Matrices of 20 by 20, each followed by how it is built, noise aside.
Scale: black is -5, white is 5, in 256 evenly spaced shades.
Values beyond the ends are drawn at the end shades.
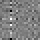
low rank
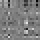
low rank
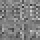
low rank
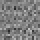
low rank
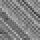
Toeplitz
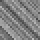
Toeplitz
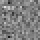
low rank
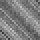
Toeplitz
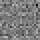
low rank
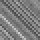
Toeplitz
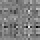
low rank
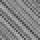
Toeplitz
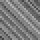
Toeplitz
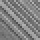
Toeplitz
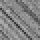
Toeplitz
